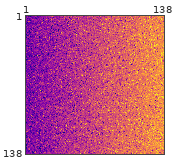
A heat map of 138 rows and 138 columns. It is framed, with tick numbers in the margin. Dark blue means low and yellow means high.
The grain is fine, like static. The field climbs toward the right. On average the colour sits 50% of the way up the scale. No regular stripes run through it.
